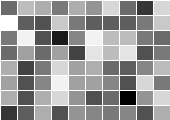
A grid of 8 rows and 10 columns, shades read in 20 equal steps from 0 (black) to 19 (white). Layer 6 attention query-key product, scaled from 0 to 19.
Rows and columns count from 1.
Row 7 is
13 6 13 16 11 6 8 0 11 16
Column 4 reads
9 15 2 12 16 18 16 6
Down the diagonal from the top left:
8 7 6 12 12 12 8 10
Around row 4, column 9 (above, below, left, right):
9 10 17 9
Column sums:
86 75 78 94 83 94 86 69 71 100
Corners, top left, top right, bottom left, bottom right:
8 16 4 13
